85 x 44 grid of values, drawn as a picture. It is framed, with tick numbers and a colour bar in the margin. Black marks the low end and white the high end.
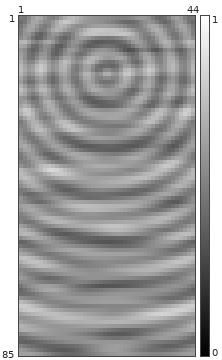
Horizontal stripes repeat 7 times down the table. Rings spread out from the top middle. Streaks run across, left to right. No overall slope runs across the table.
